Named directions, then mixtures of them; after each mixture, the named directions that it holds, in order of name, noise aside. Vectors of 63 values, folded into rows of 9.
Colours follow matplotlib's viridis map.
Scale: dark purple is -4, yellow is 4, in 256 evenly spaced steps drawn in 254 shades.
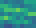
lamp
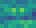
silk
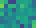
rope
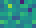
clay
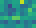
clay, silk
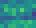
silk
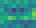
silk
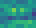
silk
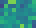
rope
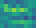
lamp, silk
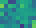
rope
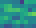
clay, lamp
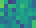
rope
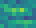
lamp, silk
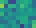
rope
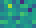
clay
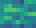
clay, lamp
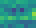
silk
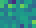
clay, rope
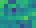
rope, silk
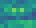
silk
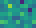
clay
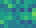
clay, silk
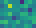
clay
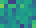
rope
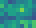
rope, silk
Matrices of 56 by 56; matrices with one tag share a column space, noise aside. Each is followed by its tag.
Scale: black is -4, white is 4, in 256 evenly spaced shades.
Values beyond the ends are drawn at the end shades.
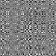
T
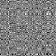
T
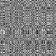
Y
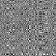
T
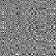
T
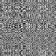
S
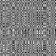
Y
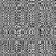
Y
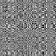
S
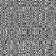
Y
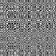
S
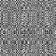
Y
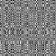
Y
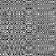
T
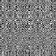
S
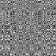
T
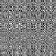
S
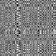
Y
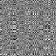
T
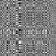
Y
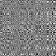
T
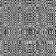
Y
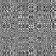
S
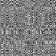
Y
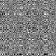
T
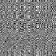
S
